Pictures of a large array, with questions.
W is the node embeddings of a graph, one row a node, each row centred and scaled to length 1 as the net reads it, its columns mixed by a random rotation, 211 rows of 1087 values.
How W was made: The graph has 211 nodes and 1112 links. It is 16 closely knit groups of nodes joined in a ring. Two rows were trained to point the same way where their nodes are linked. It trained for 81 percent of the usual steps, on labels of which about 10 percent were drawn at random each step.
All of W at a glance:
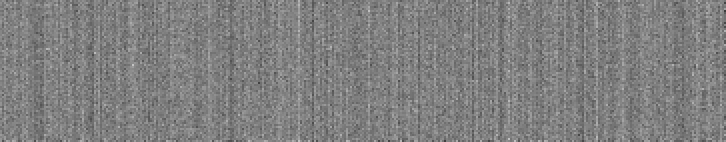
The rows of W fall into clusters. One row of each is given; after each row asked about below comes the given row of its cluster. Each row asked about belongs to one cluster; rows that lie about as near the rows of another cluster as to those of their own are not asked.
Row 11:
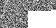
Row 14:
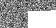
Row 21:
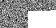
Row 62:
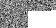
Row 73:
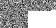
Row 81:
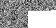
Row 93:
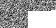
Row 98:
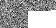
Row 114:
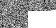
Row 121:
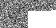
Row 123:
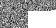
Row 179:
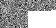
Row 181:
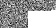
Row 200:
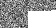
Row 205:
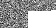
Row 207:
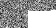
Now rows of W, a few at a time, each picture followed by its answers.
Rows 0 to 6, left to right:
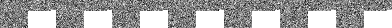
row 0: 11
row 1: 179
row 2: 14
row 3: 62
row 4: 62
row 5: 81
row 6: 73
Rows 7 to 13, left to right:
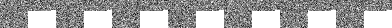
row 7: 14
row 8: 73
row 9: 93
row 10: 73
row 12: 207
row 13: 11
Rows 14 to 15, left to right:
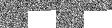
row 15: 11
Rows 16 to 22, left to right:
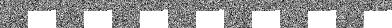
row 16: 123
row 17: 200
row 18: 73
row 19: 93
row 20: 205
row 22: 123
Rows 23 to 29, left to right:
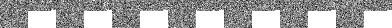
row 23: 93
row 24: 11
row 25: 81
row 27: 98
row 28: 123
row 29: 62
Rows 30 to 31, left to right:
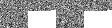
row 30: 14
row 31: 62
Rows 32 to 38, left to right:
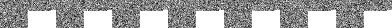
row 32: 207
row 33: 200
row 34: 73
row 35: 62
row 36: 207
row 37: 200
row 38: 73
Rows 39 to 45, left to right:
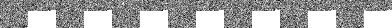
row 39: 123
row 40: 200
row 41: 62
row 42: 114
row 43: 93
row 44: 179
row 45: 207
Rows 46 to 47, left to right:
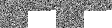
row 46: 21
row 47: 114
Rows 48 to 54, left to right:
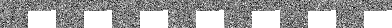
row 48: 81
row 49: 98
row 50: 200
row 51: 207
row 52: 14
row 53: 205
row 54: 14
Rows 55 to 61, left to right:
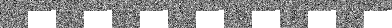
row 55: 93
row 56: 11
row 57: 73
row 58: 98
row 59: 200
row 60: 81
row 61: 123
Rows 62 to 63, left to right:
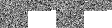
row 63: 81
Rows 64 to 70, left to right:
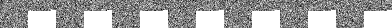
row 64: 11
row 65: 205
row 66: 207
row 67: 98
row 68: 121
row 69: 98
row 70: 21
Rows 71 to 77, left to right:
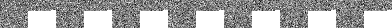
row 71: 121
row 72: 73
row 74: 121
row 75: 123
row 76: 62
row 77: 81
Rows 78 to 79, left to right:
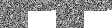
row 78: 205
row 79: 93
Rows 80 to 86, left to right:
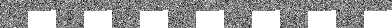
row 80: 93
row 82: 200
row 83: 205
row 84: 11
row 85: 179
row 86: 81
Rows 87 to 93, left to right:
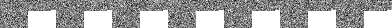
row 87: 98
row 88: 205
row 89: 205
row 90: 14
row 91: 181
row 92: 93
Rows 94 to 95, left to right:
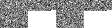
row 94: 62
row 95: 121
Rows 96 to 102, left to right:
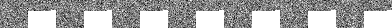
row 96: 98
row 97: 11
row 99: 205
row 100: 123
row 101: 98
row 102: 21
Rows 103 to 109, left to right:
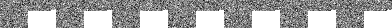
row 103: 73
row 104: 200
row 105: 207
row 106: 62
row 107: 81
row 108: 62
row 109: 93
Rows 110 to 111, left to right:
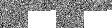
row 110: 114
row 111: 205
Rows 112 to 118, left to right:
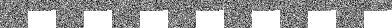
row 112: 200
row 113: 62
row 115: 181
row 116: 207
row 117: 21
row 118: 205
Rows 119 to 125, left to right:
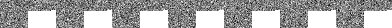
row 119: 205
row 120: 93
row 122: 73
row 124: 62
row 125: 81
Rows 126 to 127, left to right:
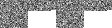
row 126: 123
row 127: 121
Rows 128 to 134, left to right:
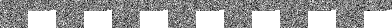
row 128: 207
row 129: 93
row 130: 179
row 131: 200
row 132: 205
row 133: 93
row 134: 114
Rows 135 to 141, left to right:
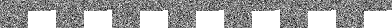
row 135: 21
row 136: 200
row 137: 121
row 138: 114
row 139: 14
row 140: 179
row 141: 21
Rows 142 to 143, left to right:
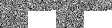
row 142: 179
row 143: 123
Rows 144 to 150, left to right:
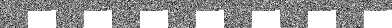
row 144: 179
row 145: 207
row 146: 98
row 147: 207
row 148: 93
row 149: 21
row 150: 207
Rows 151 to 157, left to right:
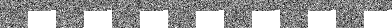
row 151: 14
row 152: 181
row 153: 200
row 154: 14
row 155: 114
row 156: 207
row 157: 200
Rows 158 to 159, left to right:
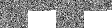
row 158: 207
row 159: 205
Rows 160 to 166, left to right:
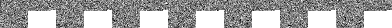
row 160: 121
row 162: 62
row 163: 123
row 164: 21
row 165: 181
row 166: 21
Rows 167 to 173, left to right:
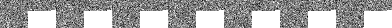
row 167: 14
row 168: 181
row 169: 14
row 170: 121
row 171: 123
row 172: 114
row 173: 121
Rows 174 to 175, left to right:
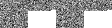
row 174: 73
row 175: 62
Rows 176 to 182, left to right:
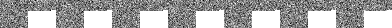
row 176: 205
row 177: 181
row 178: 205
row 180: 121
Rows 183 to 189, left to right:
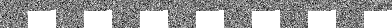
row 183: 14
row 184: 207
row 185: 123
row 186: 21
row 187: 200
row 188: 73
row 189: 205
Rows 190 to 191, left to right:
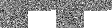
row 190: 81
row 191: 121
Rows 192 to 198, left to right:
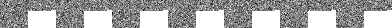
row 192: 200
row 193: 11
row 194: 93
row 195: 114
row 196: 98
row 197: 62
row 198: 21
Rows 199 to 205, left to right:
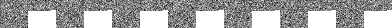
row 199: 98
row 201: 114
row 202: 114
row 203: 14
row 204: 14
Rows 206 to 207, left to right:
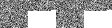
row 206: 123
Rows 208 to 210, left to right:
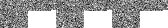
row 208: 62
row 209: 207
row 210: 21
